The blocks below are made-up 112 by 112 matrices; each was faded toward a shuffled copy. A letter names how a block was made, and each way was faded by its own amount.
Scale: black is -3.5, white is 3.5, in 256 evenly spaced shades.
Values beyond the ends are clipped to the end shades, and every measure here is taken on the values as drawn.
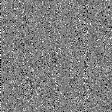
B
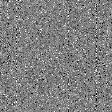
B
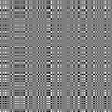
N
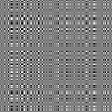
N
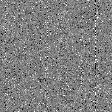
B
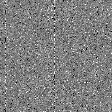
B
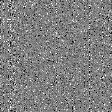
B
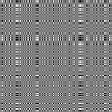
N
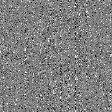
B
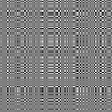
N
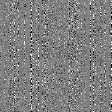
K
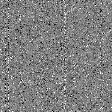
B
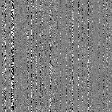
K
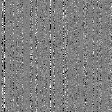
K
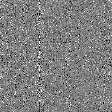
B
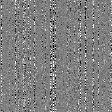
K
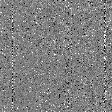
B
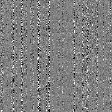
K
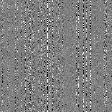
K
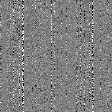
K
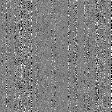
K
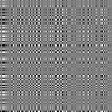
N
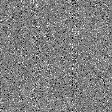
B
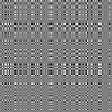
N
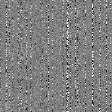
K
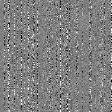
K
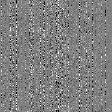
K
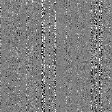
K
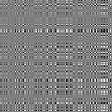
N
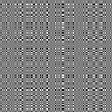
N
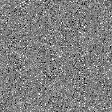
B
